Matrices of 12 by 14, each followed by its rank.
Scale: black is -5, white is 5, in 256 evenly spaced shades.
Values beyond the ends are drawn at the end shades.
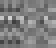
two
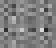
two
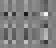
one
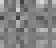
two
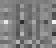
two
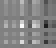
one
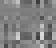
two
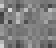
two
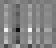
one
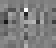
two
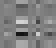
one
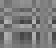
one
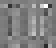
two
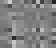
two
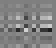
one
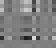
one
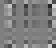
one
